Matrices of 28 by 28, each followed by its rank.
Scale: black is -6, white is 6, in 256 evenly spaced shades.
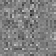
five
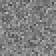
full rank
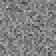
full rank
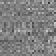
five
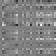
two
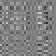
two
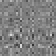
three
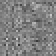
five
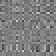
three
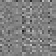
three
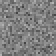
full rank
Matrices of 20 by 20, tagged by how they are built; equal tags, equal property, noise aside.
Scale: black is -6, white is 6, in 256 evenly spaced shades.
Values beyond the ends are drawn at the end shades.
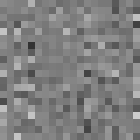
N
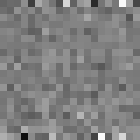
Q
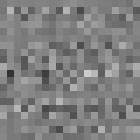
Q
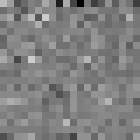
Q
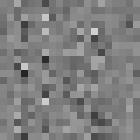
N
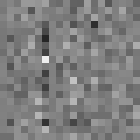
N
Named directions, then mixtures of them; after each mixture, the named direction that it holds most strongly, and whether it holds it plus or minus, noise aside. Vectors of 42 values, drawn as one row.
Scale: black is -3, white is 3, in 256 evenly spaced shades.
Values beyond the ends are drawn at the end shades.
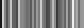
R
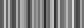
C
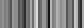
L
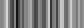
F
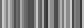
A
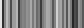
R, minus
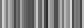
A, plus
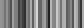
L, plus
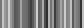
A, plus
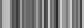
A, plus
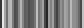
A, plus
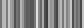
A, plus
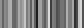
L, minus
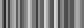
C, minus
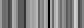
L, plus
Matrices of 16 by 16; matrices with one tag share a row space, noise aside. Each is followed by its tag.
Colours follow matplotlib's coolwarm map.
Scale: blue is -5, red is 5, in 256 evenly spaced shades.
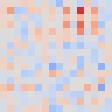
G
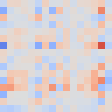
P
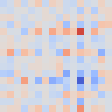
G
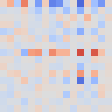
G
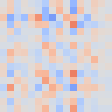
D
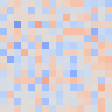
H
